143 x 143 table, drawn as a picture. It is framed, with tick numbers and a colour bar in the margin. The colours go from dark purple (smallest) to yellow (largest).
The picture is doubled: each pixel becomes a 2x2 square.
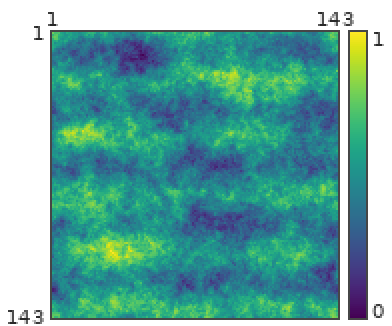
Histogram: bell-shaped. Ninth with the highest average: bottom left. Stripes: horizontal, repeating 5 times.
